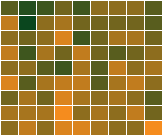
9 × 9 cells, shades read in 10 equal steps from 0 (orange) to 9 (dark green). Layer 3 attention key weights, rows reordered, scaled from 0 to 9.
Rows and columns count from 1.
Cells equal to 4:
19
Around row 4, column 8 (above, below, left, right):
3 4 6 4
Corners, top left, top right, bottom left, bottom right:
6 6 4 0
